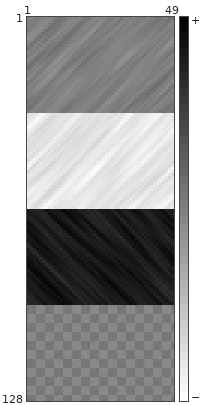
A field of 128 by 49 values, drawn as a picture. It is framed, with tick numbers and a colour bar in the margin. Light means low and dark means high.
It is made of 4 by 1 panels. Panel 1,1: middling, slanting up to the right, faint in contrast. Panel 2,1: very low, slanting up to the right, faint in contrast. Panel 3,1: very high, slanting down to the right, faint in contrast. Panel 4,1: middling, checkered, faint in contrast.
